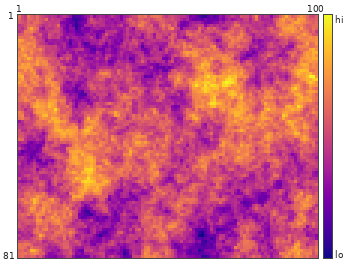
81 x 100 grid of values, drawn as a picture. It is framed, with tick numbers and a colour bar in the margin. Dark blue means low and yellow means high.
Slope: none. Stripes: none. Odd rows or columns: none. Mirror symmetry: none.
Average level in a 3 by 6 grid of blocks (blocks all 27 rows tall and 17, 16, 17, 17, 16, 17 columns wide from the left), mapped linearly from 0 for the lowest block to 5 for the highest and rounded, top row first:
401435
354354
422113
